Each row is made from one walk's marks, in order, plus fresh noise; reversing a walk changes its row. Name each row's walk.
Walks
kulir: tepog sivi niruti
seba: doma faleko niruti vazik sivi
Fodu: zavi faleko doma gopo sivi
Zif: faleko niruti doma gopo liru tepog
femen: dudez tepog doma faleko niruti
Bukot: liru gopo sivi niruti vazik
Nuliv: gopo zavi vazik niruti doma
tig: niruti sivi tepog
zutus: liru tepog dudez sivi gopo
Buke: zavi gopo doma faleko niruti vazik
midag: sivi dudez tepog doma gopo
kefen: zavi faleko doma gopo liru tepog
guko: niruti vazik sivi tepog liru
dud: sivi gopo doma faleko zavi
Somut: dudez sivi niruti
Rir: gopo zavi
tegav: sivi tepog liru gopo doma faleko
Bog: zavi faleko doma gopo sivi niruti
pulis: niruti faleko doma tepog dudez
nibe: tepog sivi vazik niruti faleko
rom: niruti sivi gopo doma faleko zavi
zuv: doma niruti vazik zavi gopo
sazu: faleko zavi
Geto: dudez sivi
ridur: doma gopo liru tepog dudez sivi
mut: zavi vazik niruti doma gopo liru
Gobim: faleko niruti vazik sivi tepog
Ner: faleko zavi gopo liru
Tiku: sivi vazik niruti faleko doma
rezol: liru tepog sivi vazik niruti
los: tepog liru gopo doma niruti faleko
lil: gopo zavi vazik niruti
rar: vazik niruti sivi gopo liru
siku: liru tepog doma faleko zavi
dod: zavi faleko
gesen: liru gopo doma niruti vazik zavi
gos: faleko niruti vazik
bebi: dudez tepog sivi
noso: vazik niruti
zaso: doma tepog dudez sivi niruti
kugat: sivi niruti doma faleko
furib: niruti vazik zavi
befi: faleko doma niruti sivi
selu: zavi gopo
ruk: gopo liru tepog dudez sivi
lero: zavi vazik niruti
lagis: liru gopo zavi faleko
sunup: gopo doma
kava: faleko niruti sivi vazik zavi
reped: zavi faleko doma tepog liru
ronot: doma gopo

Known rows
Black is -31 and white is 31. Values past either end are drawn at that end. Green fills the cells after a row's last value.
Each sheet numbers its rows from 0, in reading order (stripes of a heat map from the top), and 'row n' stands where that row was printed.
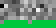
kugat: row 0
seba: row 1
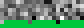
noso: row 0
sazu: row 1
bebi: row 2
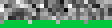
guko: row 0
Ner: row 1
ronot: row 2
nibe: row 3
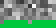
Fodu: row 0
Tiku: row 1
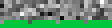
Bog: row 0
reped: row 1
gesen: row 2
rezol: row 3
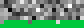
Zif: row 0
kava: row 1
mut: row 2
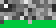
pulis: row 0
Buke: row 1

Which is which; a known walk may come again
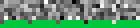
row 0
ridur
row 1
kulir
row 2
dod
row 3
Gobim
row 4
rar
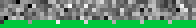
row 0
siku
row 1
kugat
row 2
mut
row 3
Bukot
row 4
noso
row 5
zuv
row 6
ronot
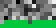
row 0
lagis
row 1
pulis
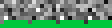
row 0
zutus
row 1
kava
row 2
ruk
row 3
Geto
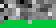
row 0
Rir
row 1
Bog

